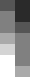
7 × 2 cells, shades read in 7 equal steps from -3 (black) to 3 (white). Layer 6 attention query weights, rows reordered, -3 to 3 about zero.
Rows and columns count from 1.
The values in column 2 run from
-2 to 1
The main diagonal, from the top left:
-1 -2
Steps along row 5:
down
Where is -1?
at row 1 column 1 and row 3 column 2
